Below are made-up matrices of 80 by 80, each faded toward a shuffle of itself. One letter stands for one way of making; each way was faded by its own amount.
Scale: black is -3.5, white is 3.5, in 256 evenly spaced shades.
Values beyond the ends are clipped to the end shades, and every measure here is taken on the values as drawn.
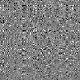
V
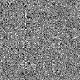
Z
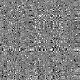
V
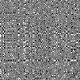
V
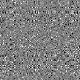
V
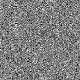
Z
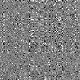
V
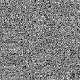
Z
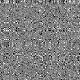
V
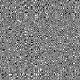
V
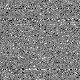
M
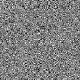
Z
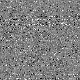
M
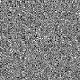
Z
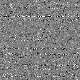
M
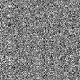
Z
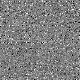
M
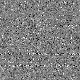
M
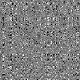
V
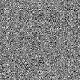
Z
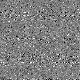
M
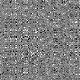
V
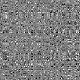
V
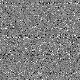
M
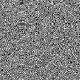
Z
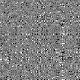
V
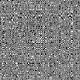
V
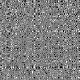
V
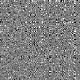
V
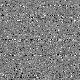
M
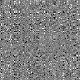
V
